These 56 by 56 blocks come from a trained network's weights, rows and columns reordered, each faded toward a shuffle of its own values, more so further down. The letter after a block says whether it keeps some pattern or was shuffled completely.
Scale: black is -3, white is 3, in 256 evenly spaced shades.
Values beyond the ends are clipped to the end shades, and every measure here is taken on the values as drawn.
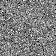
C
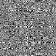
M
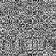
M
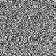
M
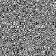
M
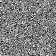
C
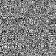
M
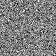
C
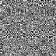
M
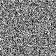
C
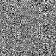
M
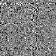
M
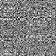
M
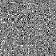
M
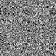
M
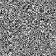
M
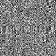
M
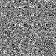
M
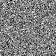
C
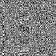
M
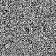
M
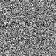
M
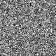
C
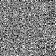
M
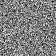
C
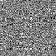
M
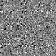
M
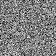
C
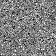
C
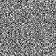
M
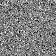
C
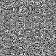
M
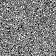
C
